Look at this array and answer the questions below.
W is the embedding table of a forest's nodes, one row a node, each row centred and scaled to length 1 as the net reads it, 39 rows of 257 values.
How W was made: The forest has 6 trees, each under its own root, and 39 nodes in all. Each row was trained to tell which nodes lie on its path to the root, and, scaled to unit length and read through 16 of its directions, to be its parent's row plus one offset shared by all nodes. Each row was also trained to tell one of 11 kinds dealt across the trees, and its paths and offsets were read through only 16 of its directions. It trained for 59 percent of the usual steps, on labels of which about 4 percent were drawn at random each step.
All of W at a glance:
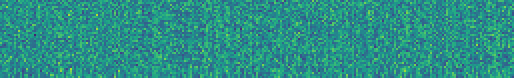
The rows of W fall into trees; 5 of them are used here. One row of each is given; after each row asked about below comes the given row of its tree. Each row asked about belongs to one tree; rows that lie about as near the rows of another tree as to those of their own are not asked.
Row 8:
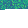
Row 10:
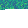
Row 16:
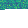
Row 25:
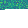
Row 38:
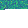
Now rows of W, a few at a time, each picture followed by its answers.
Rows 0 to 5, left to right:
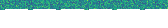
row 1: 8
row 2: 25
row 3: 38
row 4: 8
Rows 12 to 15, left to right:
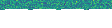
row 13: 16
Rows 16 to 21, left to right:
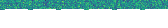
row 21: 8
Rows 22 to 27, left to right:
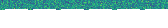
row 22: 38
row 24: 25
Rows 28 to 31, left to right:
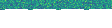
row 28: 16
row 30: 8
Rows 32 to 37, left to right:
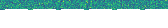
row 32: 25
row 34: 38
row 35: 38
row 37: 38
